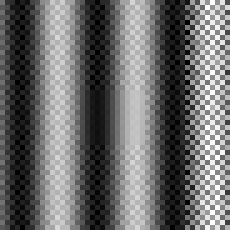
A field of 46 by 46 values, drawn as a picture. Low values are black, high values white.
Odd patch: calmer, in the centre. Calmest part: centre. Seam: vertical, 80% of the way across, the left part calmer. Stripes: upright, repeating 3 times.
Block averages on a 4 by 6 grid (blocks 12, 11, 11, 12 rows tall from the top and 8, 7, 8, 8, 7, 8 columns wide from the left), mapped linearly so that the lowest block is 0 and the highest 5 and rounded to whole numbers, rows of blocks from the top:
0 5 0 5 0 5 / 0 5 0 5 0 5 / 0 5 0 5 0 5 / 0 5 0 5 0 5
